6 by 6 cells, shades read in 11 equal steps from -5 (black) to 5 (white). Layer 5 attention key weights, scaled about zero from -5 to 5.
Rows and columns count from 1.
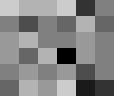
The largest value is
3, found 3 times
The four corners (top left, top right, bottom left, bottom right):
3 0 -1 -3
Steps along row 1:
down same up down up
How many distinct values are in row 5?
3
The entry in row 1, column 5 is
-3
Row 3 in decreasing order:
2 1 1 0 0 0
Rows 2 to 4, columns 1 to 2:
0 -2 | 1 2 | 1 -1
